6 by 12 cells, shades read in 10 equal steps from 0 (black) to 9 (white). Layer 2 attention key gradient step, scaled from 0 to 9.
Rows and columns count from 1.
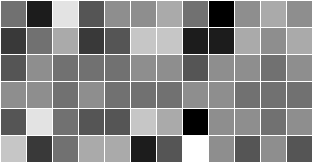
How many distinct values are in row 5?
7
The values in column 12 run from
3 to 6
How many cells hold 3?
10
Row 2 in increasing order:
1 1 2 2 3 4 5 6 6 6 7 7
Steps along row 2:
up up down up up same down same up down up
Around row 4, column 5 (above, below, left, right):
4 3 5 4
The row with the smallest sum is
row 2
